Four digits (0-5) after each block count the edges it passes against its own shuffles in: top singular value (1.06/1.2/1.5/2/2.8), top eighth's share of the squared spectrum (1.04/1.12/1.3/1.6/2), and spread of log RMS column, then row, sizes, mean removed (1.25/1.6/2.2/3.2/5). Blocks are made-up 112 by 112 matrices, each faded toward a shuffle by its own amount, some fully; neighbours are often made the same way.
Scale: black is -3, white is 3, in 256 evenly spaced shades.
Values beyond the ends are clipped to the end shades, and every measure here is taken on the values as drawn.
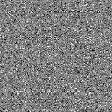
4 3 1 2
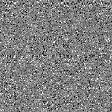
4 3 1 1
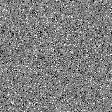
3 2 0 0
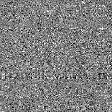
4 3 1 3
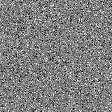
1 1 0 0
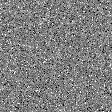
0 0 0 0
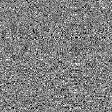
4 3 1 3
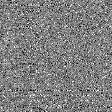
3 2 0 2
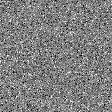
0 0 0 0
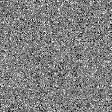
3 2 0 2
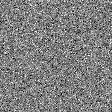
0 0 0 0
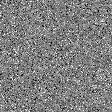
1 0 0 0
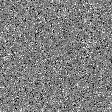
0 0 0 0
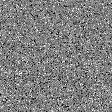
0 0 0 0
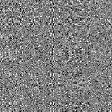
4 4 3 2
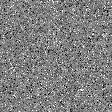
2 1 0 0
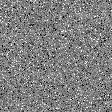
1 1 0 0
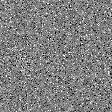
3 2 0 0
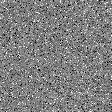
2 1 0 0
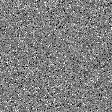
2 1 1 0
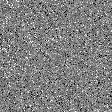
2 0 0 0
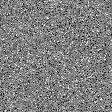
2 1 0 0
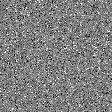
2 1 0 0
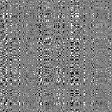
5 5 4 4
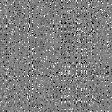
4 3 3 2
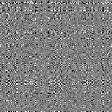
5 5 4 4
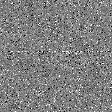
1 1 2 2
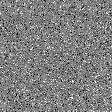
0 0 0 1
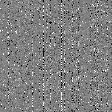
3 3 3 0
